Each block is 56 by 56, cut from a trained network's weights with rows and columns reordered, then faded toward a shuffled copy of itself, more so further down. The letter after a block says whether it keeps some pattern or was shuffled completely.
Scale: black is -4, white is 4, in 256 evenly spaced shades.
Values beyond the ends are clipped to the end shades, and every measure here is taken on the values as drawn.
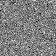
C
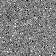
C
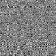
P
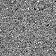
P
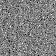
C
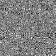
P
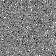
C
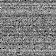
P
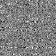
P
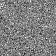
C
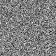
P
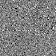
P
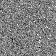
C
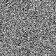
P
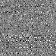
P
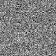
P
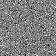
C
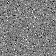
C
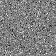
C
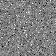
C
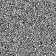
C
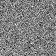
C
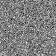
C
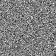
C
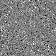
C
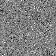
C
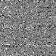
P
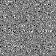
P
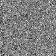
P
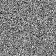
C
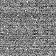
P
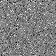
C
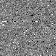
P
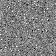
C
